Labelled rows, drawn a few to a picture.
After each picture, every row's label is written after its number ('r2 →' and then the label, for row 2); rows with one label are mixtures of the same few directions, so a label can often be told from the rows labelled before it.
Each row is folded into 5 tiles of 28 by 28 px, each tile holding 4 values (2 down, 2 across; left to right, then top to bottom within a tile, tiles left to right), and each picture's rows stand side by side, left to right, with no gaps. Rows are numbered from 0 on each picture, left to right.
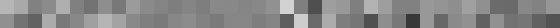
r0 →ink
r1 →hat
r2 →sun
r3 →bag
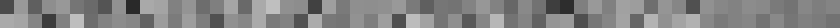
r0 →hat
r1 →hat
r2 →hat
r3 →hat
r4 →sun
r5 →bag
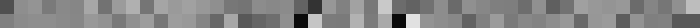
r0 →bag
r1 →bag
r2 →hat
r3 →hat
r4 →bag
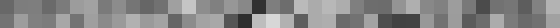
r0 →bag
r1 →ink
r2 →bag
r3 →sun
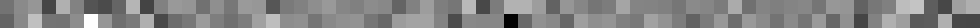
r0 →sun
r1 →sun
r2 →ink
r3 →sun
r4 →sun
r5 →hat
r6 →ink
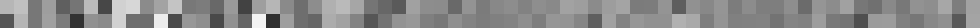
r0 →hat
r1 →hat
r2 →ink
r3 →hat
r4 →ink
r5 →hat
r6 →hat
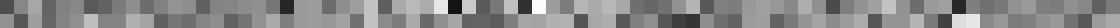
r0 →sun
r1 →sun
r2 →bag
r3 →hat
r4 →bag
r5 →sun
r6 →ink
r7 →ink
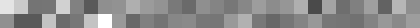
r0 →ink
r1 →ink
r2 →hat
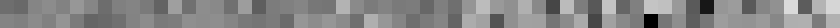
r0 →ink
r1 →hat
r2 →sun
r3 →sun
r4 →sun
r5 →bag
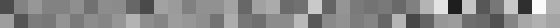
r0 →sun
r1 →bag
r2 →hat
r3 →hat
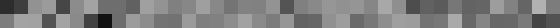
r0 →ink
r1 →ink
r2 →sun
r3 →ink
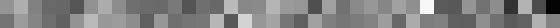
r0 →ink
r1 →bag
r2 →hat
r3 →bag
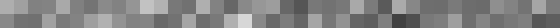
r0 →ink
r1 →ink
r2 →ink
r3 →ink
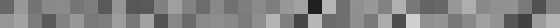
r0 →hat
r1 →sun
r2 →hat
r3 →ink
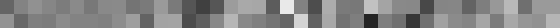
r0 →sun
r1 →ink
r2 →sun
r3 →bag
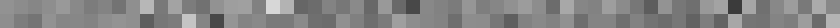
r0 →ink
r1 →hat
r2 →bag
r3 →sun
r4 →bag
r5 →hat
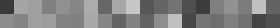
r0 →bag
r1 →ink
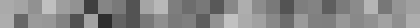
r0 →bag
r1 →ink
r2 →bag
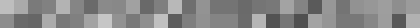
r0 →ink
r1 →hat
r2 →hat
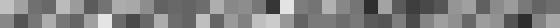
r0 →ink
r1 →bag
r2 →bag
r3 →ink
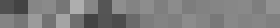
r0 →ink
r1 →hat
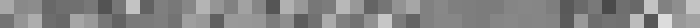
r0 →sun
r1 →sun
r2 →ink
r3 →ink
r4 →bag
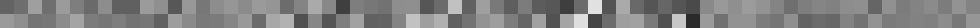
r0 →hat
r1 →hat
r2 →sun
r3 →hat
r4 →hat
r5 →bag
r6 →hat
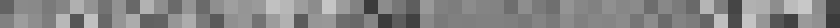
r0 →bag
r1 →hat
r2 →bag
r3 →bag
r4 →bag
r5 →sun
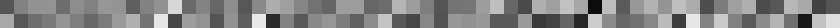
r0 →sun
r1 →hat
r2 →ink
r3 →ink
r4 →hat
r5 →ink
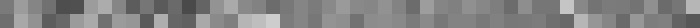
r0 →ink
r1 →bag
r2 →sun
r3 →bag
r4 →sun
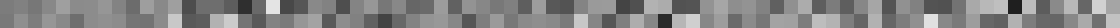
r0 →sun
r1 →sun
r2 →ink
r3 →hat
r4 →ink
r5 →ink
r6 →sun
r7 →hat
